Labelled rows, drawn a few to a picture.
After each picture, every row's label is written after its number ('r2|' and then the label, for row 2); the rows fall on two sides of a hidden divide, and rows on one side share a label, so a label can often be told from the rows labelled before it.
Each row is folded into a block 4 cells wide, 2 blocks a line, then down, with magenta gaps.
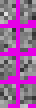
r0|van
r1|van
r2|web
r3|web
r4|web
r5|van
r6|van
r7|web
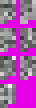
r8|van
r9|van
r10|web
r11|web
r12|van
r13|van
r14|web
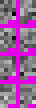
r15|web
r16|web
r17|web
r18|van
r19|web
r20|web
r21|van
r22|web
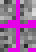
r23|van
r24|van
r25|web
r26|web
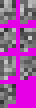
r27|web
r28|web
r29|van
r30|web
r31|van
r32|web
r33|web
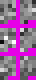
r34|van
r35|web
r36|van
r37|van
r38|web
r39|web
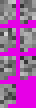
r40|van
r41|van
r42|van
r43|van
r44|van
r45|web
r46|web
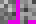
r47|web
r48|web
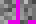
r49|van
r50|web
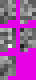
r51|web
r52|web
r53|web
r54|web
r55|web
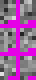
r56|web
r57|web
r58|van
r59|van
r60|van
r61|web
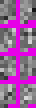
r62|web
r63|web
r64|van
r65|web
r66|web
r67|web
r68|web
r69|van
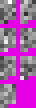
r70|web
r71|web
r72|van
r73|web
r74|van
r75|web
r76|web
